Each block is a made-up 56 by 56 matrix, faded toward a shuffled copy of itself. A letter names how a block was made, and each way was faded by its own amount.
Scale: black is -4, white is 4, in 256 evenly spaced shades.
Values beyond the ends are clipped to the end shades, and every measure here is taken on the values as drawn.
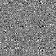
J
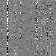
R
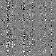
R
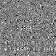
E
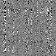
R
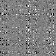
R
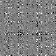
R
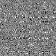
J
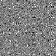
E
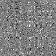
E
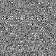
J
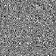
J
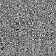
J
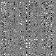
R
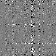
R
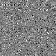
E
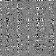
R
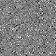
E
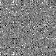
E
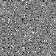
E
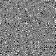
E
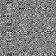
J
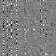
R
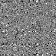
J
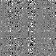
R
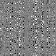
R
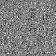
E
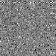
J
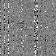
R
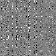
R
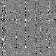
R
